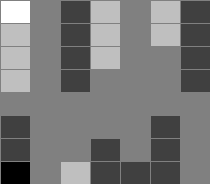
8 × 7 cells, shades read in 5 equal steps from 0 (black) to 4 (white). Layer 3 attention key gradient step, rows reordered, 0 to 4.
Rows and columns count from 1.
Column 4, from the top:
3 3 3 2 2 2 1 1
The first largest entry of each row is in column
1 1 1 1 1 2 2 3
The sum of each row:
16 15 14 13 14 12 11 10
